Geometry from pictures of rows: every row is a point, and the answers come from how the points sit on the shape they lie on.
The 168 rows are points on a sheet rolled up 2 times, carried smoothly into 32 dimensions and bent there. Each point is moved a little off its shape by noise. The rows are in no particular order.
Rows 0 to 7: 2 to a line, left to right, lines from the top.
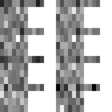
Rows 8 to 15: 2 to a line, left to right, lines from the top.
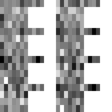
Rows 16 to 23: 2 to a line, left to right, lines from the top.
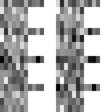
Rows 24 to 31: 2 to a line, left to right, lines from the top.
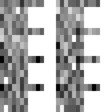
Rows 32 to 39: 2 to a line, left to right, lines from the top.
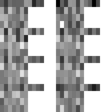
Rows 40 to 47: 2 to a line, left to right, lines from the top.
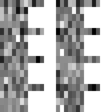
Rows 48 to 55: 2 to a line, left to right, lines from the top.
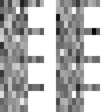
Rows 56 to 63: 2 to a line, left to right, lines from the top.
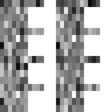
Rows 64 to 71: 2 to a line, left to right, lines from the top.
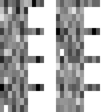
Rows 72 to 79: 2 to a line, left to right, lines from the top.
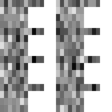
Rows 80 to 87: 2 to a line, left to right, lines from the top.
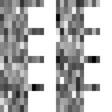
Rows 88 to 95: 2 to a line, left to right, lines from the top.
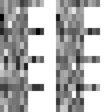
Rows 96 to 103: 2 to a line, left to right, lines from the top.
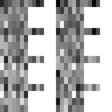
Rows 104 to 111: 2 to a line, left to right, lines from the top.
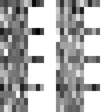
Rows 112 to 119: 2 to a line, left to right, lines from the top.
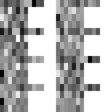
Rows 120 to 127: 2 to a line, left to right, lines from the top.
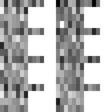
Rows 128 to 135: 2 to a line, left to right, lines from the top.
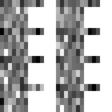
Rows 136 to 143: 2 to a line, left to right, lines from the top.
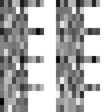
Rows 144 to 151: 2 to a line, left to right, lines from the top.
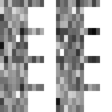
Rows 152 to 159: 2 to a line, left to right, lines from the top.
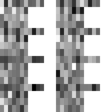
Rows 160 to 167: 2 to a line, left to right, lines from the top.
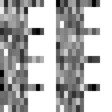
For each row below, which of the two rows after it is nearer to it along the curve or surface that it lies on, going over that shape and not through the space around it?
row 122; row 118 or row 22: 118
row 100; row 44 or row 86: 86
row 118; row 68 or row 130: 130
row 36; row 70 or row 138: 138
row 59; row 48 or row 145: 48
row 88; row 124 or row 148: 124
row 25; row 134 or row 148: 148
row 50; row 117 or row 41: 41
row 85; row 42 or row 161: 161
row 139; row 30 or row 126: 30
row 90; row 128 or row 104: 128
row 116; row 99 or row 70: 70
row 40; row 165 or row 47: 47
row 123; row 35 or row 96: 96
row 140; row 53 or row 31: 31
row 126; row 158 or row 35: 158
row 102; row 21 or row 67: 21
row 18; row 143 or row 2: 143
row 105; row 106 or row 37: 106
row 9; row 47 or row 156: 156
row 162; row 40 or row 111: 40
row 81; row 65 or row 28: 28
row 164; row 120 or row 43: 43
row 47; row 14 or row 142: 14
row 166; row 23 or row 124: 23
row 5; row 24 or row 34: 24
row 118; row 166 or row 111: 166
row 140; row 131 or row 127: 127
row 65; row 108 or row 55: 55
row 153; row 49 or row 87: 49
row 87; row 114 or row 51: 51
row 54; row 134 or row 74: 134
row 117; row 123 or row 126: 126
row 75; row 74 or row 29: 29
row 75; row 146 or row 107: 146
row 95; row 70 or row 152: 70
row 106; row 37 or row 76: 76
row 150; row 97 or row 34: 97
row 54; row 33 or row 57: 33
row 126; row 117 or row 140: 117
